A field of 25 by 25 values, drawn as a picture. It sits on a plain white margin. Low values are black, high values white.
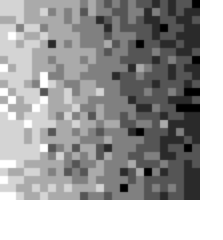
Stripes: none. Average level on the scale: 50%. Slope: up to the left. Grain: fine.
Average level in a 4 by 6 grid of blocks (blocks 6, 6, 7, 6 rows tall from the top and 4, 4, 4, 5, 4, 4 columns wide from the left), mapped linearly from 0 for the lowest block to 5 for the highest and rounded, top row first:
5 4 3 2 1 0 / 5 4 3 2 1 0 / 5 4 3 2 1 0 / 5 4 3 2 1 1
